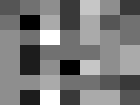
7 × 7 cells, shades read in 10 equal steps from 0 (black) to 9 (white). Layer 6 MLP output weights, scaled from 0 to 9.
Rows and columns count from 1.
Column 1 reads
3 4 5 5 5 5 5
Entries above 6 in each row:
1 0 1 0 1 0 1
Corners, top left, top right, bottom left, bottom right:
3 2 5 3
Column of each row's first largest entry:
5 3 3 7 5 3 3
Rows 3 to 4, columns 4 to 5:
4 6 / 4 4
